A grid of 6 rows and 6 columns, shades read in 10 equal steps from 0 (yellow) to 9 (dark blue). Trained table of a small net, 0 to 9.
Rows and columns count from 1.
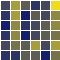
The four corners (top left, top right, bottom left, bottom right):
7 0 8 5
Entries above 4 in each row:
4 4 4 5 4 6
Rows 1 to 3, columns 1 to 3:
7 3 6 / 8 3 9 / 9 4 8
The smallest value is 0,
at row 1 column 6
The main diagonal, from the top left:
7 3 8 7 7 5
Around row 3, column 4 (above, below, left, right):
6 7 8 6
